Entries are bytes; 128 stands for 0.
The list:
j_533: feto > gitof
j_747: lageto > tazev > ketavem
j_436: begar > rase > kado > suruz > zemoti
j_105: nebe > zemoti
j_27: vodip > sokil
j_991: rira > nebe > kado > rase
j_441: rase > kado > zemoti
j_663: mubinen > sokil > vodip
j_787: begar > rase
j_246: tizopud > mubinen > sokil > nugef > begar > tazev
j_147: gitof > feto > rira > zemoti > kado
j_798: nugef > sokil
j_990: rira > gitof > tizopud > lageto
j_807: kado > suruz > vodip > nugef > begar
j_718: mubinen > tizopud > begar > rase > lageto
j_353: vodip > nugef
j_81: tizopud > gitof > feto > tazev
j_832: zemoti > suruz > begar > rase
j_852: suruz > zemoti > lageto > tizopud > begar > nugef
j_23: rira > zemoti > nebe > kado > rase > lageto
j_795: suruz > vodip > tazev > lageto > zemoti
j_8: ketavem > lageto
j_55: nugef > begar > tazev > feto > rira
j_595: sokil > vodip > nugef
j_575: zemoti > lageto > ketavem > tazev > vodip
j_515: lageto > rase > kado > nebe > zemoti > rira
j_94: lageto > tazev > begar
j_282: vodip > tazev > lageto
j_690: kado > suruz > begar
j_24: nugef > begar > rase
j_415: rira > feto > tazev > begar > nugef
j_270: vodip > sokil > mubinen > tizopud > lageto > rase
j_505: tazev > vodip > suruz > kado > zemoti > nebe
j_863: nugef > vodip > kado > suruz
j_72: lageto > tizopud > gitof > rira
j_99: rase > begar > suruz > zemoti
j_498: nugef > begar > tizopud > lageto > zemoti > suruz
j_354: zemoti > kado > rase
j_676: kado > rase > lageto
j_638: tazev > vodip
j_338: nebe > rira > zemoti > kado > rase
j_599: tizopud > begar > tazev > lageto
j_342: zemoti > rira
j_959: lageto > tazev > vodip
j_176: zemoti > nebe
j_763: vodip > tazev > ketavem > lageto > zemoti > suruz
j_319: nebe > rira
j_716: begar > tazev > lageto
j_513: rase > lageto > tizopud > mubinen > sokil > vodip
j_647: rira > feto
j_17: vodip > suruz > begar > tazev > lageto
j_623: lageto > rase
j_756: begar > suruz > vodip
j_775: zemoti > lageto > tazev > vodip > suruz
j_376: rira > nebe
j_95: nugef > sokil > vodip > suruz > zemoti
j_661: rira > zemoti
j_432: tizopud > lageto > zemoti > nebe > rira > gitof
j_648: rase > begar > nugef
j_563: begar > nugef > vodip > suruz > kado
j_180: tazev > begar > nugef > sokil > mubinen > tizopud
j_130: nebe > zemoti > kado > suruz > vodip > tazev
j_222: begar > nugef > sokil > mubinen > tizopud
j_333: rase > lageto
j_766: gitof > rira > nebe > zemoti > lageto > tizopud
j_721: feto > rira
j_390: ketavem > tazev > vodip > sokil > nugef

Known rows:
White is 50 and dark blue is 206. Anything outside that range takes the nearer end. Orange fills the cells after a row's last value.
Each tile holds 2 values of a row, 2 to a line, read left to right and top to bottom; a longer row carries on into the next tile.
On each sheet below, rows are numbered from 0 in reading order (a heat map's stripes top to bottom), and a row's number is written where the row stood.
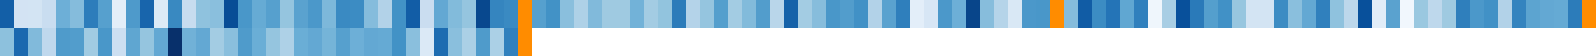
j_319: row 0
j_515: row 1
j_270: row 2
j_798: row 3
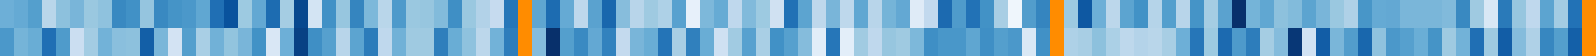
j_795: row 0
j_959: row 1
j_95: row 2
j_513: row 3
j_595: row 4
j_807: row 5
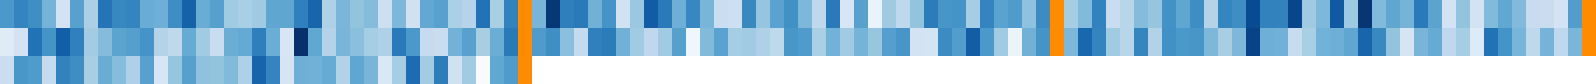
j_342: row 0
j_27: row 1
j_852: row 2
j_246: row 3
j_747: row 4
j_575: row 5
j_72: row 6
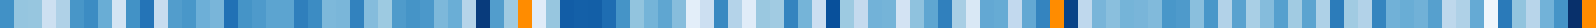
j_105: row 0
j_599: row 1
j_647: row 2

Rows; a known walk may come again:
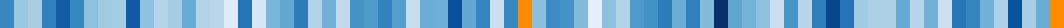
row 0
j_390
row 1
j_354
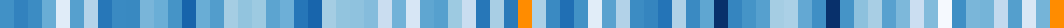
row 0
j_342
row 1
j_832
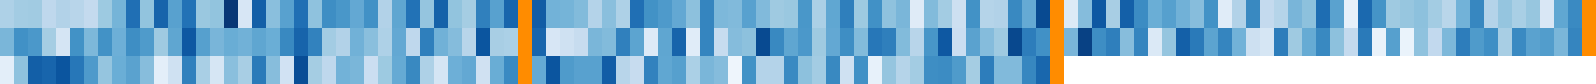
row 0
j_807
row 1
j_661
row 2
j_432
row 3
j_176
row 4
j_319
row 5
j_27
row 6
j_599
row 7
j_282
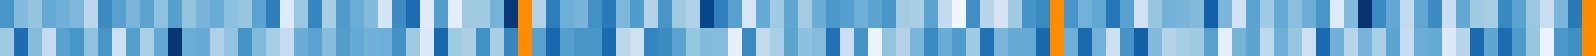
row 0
j_990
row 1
j_498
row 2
j_513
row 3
j_798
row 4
j_763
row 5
j_959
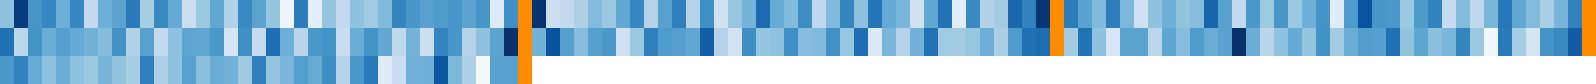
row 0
j_595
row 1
j_376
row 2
j_333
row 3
j_721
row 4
j_353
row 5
j_863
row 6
j_623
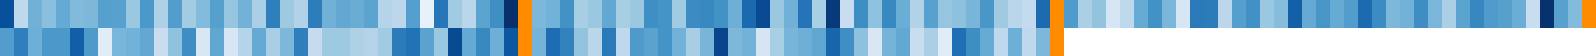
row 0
j_647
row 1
j_795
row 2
j_130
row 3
j_638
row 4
j_575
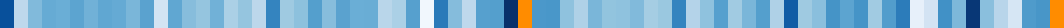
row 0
j_415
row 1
j_515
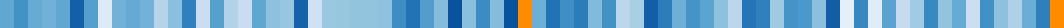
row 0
j_505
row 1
j_17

